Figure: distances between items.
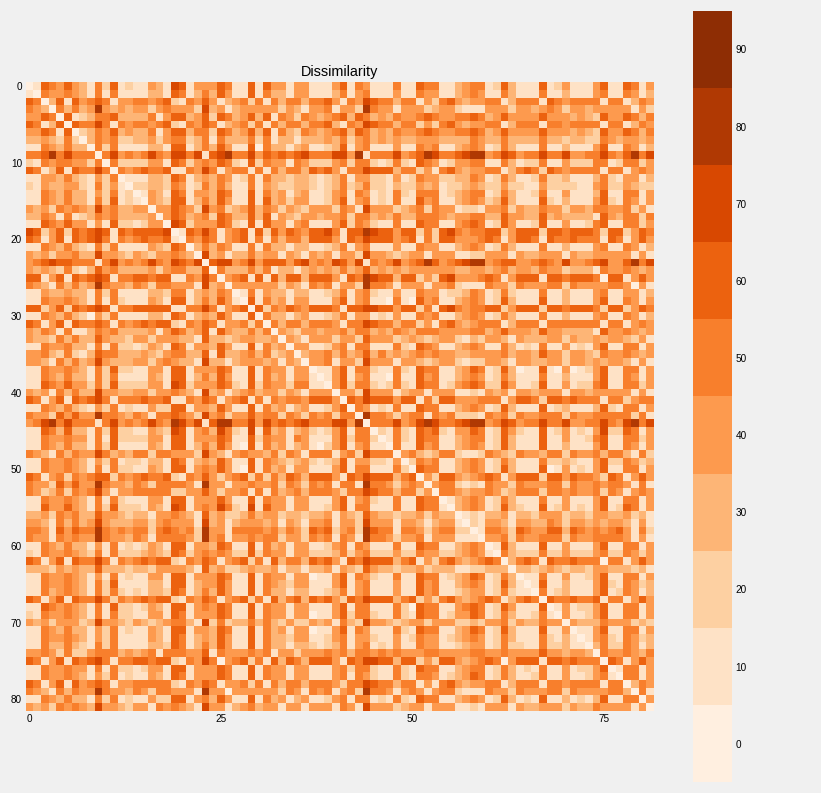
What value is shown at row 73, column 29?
60
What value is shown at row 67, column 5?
10
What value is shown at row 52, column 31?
40
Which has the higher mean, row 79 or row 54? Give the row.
79
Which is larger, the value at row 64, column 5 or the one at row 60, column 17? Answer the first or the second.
the first
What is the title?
Dissimilarity
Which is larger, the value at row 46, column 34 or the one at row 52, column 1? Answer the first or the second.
the second
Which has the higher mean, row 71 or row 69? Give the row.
69
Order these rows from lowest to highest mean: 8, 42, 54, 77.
8, 42, 54, 77
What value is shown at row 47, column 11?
60
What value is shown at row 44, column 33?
60
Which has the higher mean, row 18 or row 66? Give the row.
18
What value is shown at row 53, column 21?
40
